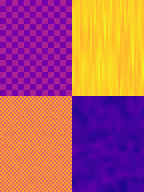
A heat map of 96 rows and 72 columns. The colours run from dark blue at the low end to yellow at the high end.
It is made of 2 by 2 panels. Panel 1,1: low, checkered. Panel 1,2: very high, streaked downward, faint in contrast. Panel 2,1: high, checkered. Panel 2,2: very low, blotchy, faint in contrast.
